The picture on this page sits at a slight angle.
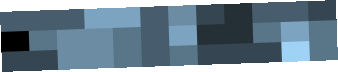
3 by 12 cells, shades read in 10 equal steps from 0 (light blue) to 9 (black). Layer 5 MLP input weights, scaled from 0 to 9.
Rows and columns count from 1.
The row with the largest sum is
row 1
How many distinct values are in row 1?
5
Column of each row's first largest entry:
9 1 1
